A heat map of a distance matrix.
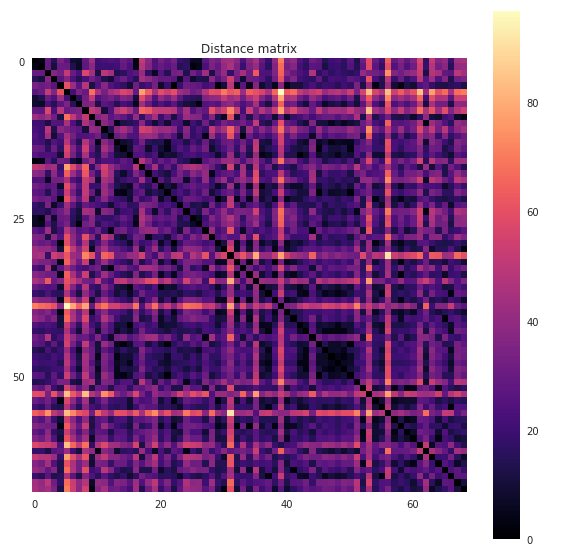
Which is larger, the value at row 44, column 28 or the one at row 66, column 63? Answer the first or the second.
the first
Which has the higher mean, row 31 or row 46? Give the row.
31
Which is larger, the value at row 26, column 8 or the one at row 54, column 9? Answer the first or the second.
the first
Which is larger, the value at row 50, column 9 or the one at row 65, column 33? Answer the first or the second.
the second
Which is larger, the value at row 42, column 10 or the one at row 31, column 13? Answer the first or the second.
the second
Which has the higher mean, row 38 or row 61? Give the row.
61
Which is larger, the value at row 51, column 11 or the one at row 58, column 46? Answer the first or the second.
the first
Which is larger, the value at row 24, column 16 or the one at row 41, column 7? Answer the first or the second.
the second
